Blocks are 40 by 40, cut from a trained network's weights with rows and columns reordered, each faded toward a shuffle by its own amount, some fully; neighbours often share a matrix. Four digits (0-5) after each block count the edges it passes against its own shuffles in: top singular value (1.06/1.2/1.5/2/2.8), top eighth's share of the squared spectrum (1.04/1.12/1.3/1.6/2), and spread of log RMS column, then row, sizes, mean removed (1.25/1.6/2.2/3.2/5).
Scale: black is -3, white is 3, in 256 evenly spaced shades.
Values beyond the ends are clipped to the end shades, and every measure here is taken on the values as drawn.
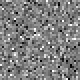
1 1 0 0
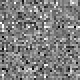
2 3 2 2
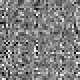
3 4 3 2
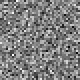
0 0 0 0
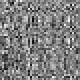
4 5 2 1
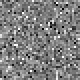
0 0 0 0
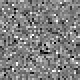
0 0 0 0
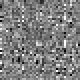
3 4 3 1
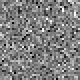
2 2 0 0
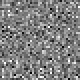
2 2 1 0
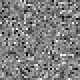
2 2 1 1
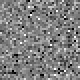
0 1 0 0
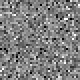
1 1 0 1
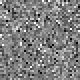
0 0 0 0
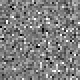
1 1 0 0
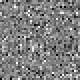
2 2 0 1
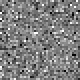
2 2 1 1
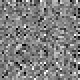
3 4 2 2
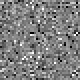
2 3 1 1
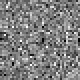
3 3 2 1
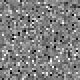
0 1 0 0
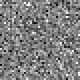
0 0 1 0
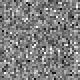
2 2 0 0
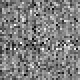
2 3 0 1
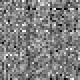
2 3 0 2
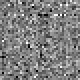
2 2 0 1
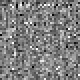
2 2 0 1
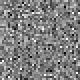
0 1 0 0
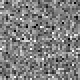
0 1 0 1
